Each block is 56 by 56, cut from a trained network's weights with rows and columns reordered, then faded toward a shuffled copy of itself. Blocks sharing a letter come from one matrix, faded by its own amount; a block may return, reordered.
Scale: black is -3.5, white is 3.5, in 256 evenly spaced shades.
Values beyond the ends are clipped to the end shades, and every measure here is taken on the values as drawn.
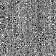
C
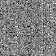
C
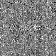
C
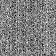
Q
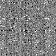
C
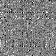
C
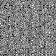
C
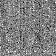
Q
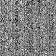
Q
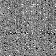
C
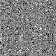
C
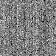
Q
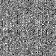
Q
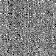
C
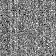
Q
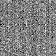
Q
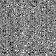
C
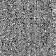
C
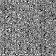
Q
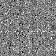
Q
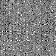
C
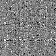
C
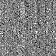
Q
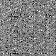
C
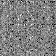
C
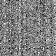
Q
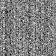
Q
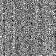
Q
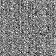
Q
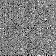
C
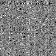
C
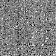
C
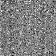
C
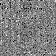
C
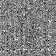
Q
